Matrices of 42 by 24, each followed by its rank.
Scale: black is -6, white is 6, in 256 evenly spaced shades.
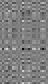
two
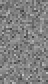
full rank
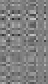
two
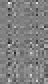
three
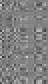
three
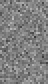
full rank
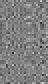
five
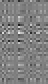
two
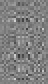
three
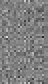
five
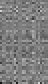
three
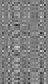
two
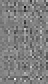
five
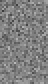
full rank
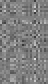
three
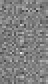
five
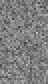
full rank
